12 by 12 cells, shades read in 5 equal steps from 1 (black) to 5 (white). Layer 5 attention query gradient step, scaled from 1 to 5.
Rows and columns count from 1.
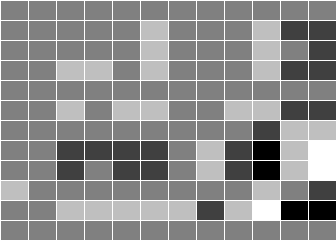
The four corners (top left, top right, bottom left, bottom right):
3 3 3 3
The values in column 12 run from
1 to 5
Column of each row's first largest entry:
1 6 6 3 1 3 11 12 12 1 10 1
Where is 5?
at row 8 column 12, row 9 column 12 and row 11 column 10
